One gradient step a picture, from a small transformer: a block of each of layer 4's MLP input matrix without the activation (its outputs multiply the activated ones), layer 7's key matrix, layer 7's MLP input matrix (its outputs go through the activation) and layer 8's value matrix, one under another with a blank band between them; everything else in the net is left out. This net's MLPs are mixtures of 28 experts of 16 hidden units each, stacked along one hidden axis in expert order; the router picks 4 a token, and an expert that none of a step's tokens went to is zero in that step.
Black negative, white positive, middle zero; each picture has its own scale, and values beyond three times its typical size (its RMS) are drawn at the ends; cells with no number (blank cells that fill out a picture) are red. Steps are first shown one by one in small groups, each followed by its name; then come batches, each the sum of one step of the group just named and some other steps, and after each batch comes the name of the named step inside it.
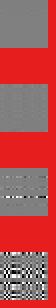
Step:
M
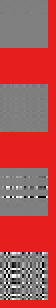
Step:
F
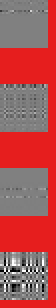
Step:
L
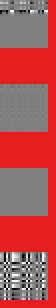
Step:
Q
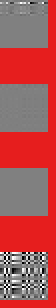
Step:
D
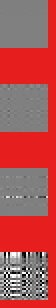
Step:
M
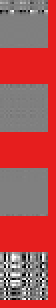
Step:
Q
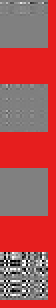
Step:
D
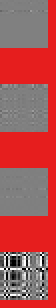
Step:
L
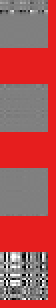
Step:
Q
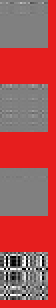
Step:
D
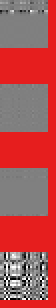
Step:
Q
